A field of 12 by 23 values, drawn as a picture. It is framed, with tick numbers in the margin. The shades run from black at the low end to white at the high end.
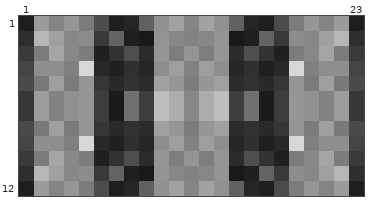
Mirror symmetry: left to right and top to bottom. Slope: none. Average level on the scale: 40%. Stripes: upright, repeating 3 times.
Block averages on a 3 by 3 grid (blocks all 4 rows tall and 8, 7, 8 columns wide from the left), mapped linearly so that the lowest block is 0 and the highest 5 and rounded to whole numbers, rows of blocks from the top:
030
050
030
